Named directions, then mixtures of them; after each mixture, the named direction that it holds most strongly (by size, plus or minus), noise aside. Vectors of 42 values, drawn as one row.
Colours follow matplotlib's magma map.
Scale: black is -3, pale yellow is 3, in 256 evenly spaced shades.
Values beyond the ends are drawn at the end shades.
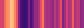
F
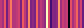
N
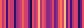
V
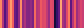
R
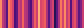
V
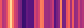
F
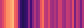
F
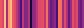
F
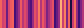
V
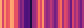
F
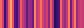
R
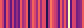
N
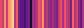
F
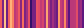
N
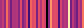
N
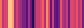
F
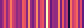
N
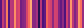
V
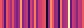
N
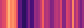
F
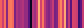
V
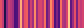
R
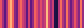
R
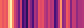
F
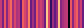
N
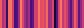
R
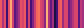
N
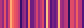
N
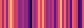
V
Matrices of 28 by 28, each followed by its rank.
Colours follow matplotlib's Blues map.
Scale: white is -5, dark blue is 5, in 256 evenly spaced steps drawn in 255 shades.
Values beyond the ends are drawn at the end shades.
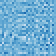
five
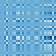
one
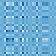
one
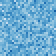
full rank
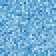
full rank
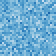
full rank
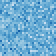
full rank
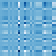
one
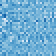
five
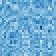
five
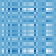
one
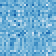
five
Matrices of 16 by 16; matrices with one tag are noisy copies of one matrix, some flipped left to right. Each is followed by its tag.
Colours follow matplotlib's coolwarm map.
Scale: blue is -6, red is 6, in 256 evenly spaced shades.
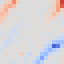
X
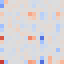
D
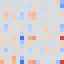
D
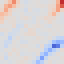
X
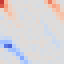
X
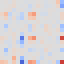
D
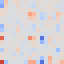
D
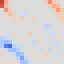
X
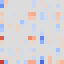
D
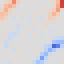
X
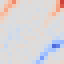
X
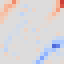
X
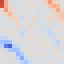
X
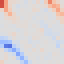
X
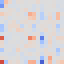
D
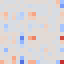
D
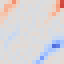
X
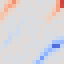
X
